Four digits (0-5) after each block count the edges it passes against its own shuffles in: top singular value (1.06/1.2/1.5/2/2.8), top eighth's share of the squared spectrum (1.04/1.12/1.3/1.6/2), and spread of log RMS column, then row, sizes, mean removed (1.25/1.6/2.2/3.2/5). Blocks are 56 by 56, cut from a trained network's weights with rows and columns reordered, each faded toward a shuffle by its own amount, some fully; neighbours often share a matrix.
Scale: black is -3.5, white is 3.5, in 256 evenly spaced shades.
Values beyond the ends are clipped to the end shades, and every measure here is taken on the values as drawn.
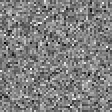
0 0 0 0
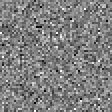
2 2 1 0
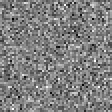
1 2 0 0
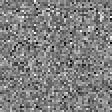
2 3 1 1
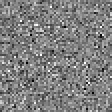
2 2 0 1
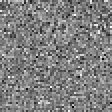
2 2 0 1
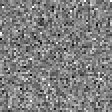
0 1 0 0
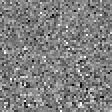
1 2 0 1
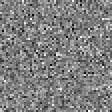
2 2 0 1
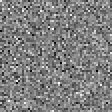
1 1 0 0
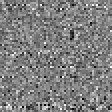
3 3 0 2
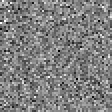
0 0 0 0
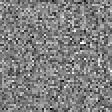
3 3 0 1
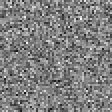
0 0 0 0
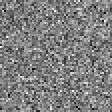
0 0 0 0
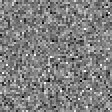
0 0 0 0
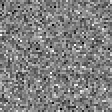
0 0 0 0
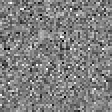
2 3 1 2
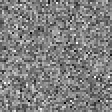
0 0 0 0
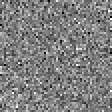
1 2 0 0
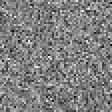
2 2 0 0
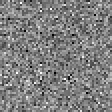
1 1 0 0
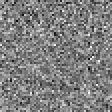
1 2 0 0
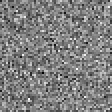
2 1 0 0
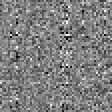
3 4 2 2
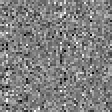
3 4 2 1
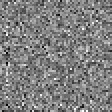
2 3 1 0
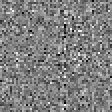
2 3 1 1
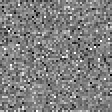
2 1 0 0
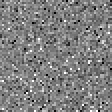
1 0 0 0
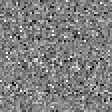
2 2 0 2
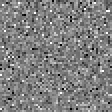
1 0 0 0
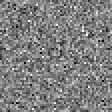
1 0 0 0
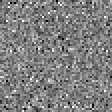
2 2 0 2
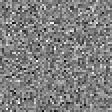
2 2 0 2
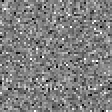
1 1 0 1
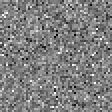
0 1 0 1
